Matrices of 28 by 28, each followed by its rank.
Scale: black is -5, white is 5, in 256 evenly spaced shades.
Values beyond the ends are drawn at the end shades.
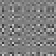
two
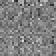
five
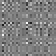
two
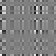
one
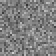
full rank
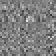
five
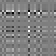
one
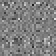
five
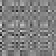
two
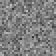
full rank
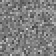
full rank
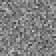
full rank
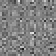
five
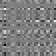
two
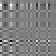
one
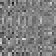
five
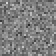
full rank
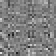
five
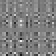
two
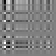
one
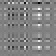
one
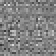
five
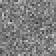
full rank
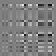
one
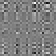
two
